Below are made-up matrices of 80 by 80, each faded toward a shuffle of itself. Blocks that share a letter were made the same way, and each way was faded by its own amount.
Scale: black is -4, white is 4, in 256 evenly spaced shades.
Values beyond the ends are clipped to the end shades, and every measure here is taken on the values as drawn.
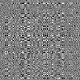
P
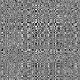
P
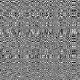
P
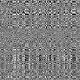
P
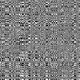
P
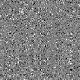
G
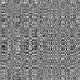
P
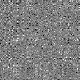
G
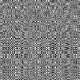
P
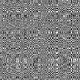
P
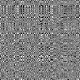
P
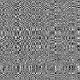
P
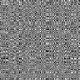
P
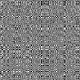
P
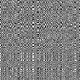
P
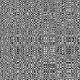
P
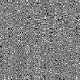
G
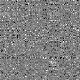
G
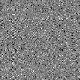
G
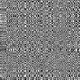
P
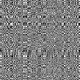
P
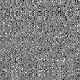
G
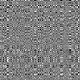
P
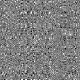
G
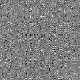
G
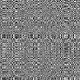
P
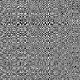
P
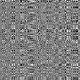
P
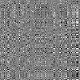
P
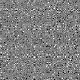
G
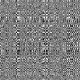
P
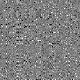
G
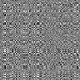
P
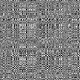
P
